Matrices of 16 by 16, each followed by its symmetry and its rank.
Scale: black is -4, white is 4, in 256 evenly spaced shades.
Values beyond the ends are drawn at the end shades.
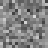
neither, full rank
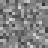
neither, full rank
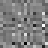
antisymmetric, rank two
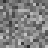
neither, full rank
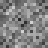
symmetric, full rank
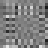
antisymmetric, rank two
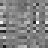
neither, rank two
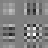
symmetric, rank one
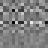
neither, rank two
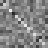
symmetric, full rank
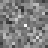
symmetric, full rank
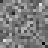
symmetric, full rank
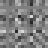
antisymmetric, rank two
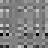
neither, rank two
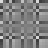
symmetric, rank one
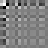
symmetric, rank one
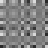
symmetric, rank one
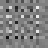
antisymmetric, rank two
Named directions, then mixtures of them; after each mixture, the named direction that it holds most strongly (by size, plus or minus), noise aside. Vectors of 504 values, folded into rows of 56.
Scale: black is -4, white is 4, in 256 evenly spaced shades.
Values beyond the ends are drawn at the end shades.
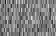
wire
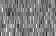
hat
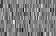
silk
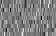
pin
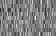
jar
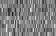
hat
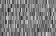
wire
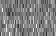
hat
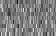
hat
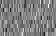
pin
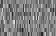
silk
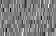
pin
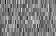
wire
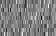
pin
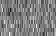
hat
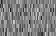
silk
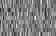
jar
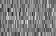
jar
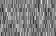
jar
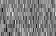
hat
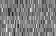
hat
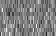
hat
